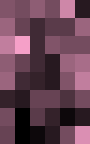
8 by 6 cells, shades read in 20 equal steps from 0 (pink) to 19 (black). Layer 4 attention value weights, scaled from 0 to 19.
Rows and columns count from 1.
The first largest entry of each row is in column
6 3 3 4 4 2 2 2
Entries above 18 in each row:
0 0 0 0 0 0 1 1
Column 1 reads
9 7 4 8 7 15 10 11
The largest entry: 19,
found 2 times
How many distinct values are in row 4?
6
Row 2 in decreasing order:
14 12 12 11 7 7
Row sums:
56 63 47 62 65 76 90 76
